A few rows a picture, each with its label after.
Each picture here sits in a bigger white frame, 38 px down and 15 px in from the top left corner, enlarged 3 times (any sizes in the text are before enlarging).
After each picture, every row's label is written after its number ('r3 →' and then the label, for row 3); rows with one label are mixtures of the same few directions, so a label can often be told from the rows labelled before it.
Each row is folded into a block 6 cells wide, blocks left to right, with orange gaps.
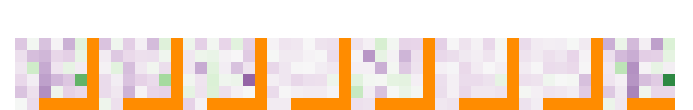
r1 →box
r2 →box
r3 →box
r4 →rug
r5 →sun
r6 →box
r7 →rug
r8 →box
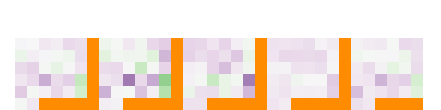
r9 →rug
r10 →rug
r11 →rug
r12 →rug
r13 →rug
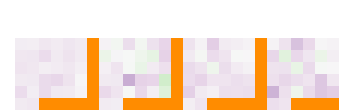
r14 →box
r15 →rug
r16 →sun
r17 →sun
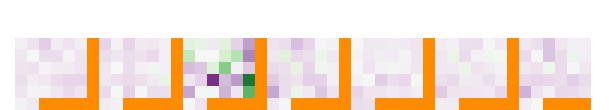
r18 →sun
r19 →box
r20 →rug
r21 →sun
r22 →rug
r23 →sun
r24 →sun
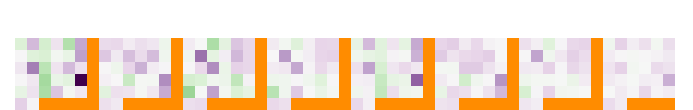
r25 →box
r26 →rug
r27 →sun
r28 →sun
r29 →box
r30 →rug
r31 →sun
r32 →box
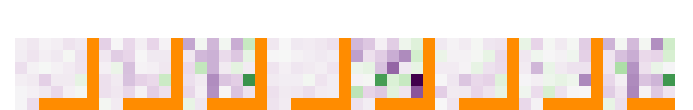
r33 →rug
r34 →box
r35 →box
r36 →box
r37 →rug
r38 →rug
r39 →box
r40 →box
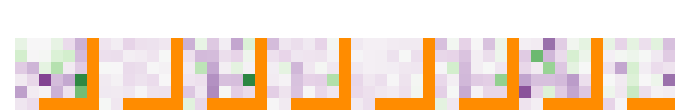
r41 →rug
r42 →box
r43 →box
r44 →box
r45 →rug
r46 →box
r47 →sun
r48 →box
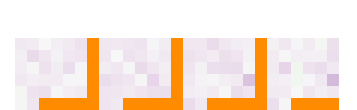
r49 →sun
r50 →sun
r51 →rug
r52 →box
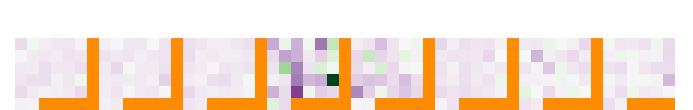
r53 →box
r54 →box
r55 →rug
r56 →box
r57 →sun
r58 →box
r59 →sun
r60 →box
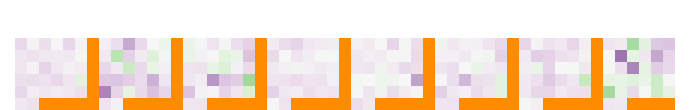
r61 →box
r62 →sun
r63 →rug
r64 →sun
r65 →box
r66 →rug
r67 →box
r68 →sun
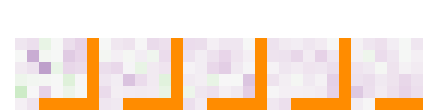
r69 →sun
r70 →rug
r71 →rug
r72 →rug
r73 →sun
